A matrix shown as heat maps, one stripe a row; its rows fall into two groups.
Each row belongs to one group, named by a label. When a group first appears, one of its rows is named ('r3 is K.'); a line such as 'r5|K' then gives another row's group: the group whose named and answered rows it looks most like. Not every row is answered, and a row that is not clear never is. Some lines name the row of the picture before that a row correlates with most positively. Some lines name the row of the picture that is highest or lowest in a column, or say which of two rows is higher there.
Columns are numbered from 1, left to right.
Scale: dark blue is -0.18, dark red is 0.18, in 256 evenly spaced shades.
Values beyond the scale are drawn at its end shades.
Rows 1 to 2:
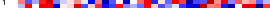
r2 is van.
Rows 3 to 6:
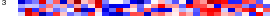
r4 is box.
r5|van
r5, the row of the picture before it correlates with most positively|2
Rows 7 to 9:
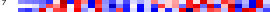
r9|van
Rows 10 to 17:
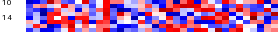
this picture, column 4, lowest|16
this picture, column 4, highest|10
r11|box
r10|van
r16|box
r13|van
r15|van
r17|box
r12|box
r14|van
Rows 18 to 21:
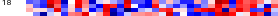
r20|box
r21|van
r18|van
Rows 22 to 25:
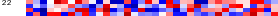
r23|box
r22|van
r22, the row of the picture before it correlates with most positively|21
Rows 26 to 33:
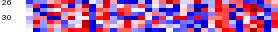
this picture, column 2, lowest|28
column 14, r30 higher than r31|No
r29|van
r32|van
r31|van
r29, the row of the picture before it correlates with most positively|25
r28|van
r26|box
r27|van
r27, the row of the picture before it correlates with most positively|25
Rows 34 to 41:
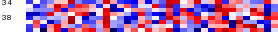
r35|van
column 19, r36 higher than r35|No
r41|van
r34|box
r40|van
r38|box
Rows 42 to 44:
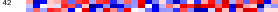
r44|van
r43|box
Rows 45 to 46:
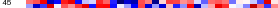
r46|van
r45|box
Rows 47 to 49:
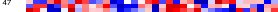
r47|van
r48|box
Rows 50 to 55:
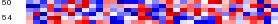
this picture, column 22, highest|53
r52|box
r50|box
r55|van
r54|van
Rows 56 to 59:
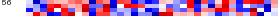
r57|van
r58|van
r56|van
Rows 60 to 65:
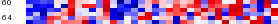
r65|van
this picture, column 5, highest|64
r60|box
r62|box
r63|box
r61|box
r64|van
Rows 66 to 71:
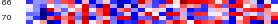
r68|van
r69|box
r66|box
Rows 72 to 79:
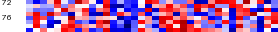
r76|box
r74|box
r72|van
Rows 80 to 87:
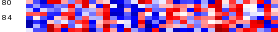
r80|van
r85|van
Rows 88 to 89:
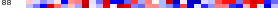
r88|van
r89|van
